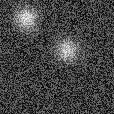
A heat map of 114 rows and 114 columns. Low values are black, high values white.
Mirror symmetry: none. Bumps: two. Ninth with the highest average: top left. Stripes: none.
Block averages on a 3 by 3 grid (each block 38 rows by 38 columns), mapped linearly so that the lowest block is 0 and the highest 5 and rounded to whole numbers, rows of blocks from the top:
5 1 0 | 0 4 1 | 0 0 0
